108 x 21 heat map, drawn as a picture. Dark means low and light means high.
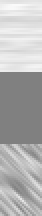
The table splits into 3 rows of 1 panel. Panel 1,1: very high, streaked across, faint in contrast. Panel 2,1: middling, flat. Panel 3,1: high, slanting down to the right.
